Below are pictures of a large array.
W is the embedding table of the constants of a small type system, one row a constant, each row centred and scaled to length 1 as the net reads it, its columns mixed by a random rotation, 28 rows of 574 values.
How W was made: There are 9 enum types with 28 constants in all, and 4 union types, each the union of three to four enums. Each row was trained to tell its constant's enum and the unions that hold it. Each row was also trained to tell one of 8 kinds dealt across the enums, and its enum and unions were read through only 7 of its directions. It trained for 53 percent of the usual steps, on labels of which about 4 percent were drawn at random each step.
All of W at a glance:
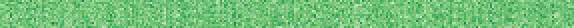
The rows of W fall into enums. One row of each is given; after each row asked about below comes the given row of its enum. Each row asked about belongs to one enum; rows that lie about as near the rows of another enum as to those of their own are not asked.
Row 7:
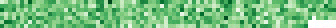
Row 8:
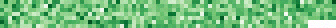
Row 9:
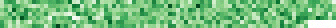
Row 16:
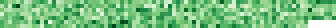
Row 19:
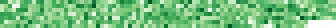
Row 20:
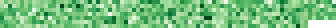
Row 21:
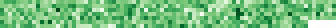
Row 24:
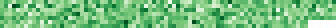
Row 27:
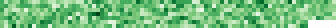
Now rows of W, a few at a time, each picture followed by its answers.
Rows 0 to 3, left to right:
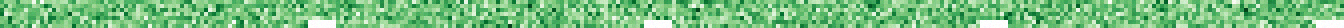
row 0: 27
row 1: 24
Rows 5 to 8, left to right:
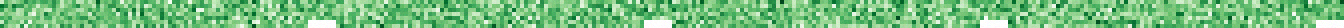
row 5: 24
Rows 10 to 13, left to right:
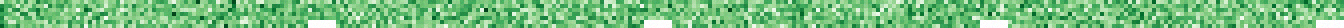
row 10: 8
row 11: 21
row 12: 21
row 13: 24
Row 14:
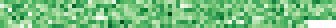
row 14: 9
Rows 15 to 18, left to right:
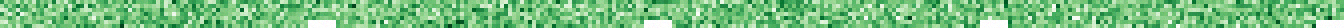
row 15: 16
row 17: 21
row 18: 8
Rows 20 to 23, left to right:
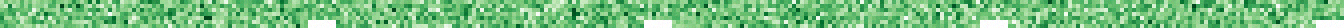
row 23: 16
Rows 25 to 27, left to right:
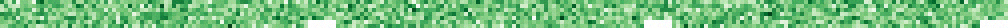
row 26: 7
